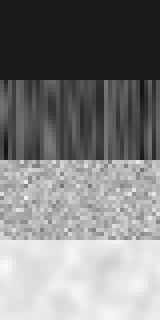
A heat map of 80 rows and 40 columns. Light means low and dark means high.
It is made of 4 by 1 panels. Panel 1,1: very high, flat. Panel 2,1: high, streaked downward. Panel 3,1: low, fine-grained. Panel 4,1: very low, blotchy, faint in contrast.
